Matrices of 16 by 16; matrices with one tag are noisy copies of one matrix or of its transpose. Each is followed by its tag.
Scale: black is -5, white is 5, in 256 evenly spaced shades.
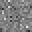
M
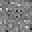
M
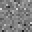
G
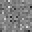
M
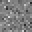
G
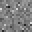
G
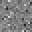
G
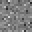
G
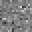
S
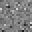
G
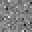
G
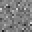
G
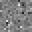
S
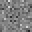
M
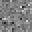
S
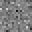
M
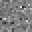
S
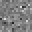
S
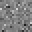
G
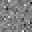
G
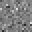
G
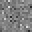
M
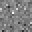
G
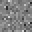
G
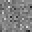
M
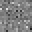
M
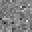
S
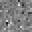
S
